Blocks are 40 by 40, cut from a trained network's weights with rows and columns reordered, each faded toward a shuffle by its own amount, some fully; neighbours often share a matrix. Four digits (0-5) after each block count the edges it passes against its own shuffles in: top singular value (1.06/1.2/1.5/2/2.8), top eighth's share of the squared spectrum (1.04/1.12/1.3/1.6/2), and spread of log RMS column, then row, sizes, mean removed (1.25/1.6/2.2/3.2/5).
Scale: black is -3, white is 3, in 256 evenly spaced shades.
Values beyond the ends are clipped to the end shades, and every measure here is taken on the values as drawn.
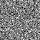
0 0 0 0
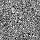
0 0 0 0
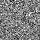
0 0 0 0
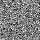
0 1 0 0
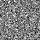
0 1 0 0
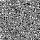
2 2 0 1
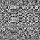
4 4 0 3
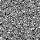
1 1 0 0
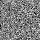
0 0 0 0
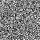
1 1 0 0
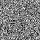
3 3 0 0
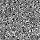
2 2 0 0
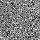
0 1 0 0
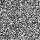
0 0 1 0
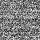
2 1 0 0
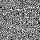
1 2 0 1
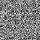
3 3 1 2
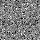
1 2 0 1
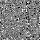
2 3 1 0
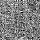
2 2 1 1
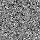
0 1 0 0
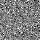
0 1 0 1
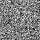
0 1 0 0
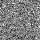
1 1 0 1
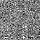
2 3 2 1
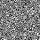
1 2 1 0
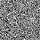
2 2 1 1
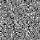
2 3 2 1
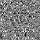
2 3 2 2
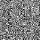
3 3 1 1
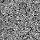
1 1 0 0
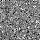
0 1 0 0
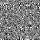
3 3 1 2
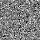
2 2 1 0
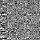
3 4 2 2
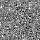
2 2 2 1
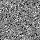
0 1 0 0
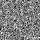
0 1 0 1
